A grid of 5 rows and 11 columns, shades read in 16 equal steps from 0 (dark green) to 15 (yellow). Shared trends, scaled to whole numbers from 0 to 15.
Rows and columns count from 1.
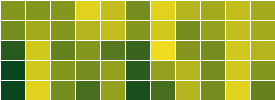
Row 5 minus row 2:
-7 4 -1 -7 -3 -7 -9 4 -2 2 -4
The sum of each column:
17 58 37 44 47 21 55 48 40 64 45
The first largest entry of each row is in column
4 7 7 2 2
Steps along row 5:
up down down up down up up down up down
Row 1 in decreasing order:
14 14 12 12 11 10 10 8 8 8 7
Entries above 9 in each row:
7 6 4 3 3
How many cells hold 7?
8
